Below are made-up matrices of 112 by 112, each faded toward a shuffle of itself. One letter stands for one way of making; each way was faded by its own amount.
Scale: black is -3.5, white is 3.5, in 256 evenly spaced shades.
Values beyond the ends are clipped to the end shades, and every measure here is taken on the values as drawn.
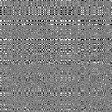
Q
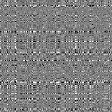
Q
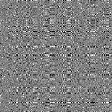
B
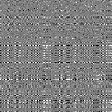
Q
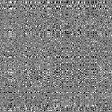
B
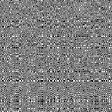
B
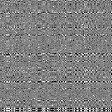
Q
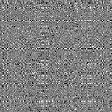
B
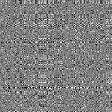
B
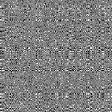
B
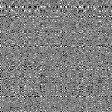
B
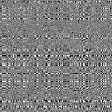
Q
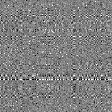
B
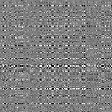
Q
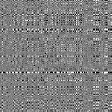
Q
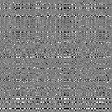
Q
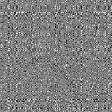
B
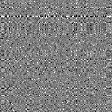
B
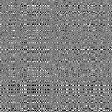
Q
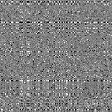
B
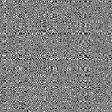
B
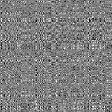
B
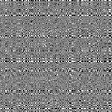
Q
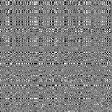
Q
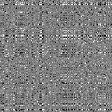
B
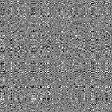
B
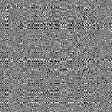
B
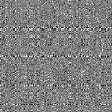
B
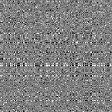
B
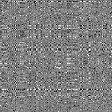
B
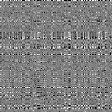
Q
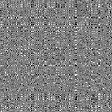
B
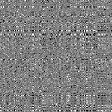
B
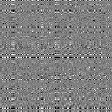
Q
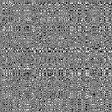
B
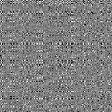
B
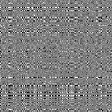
Q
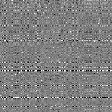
Q
